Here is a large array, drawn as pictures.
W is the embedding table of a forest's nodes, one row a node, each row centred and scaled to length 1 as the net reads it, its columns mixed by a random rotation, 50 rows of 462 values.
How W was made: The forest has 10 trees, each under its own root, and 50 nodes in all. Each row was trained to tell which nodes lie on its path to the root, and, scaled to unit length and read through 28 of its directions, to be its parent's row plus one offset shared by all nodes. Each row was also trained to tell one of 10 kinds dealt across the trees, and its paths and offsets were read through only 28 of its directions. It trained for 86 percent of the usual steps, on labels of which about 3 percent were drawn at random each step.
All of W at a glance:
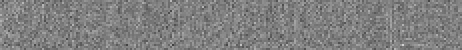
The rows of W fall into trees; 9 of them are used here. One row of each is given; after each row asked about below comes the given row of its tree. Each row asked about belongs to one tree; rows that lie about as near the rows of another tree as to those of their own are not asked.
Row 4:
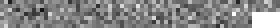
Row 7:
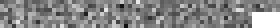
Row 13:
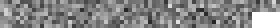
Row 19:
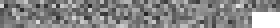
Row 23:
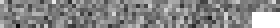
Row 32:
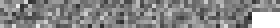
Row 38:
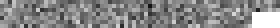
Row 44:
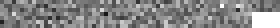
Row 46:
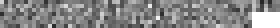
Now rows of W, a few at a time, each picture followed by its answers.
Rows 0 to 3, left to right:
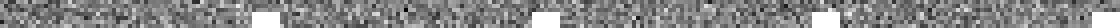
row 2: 7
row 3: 44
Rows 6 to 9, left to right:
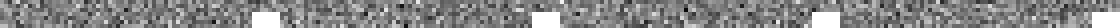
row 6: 13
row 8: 38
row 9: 44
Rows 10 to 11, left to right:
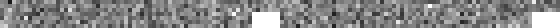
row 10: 13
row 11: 46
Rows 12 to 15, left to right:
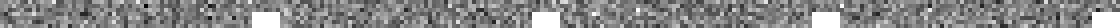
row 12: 23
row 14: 38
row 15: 19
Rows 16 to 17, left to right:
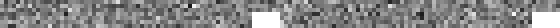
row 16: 7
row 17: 32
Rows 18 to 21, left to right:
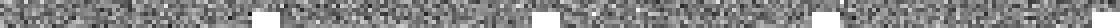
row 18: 32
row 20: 38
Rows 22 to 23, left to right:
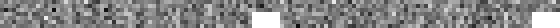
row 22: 46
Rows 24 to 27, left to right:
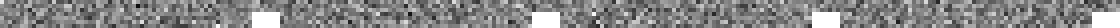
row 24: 23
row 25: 38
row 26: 44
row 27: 13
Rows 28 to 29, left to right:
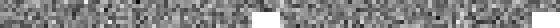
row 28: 44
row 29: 19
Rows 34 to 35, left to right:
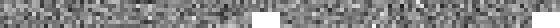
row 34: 44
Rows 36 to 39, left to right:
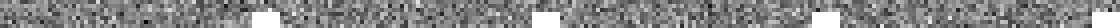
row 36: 23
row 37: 46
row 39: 4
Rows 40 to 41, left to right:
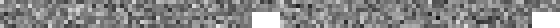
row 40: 38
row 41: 19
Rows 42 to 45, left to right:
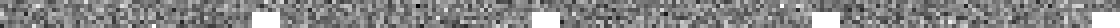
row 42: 4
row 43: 23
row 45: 23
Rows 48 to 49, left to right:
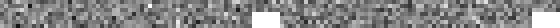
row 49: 32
